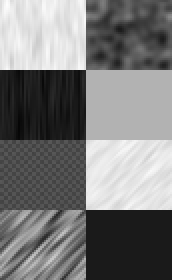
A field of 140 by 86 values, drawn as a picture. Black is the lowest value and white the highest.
It is made of 4 by 2 panels. Panel 1,1: very high, streaked downward, faint in contrast. Panel 1,2: low, blotchy. Panel 2,1: very low, streaked downward, faint in contrast. Panel 2,2: high, flat. Panel 3,1: low, checkered, faint in contrast. Panel 3,2: very high, slanting up to the right, faint in contrast. Panel 4,1: middling, slanting up to the right, strong in contrast. Panel 4,2: very low, flat.
